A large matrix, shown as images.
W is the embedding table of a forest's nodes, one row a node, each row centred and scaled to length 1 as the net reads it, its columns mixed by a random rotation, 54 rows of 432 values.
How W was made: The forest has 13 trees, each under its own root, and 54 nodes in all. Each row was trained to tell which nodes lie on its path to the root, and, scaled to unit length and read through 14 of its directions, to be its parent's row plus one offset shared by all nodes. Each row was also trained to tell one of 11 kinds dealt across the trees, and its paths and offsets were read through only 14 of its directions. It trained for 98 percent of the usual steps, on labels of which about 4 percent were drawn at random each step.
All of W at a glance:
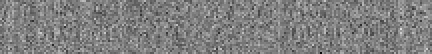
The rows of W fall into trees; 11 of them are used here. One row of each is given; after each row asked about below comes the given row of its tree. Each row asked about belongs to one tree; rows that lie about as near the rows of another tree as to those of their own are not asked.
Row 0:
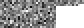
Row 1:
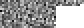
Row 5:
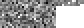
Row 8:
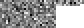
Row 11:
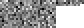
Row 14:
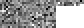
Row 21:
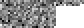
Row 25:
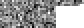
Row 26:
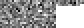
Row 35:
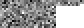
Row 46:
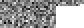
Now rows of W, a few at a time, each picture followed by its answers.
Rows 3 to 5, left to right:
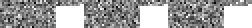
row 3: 21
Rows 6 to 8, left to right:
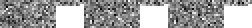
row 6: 21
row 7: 8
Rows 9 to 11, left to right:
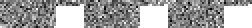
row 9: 1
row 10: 21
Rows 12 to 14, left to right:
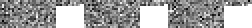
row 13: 14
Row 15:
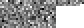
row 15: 11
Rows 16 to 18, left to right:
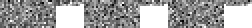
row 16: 0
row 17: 26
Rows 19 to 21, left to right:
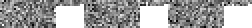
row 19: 35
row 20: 14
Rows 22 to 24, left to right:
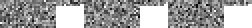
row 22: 8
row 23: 46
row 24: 26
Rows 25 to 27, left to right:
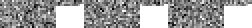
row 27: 5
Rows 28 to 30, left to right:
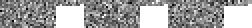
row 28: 1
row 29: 5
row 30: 0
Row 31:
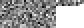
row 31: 1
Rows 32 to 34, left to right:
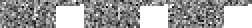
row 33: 35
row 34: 1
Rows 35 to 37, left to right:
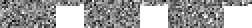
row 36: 46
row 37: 21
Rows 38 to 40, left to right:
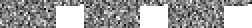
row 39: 35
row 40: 11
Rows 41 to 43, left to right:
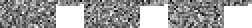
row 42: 0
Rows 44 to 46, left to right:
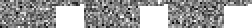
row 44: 35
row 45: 21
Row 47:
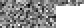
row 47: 26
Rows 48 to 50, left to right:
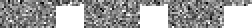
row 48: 0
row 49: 26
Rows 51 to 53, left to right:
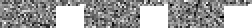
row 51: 35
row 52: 8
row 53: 26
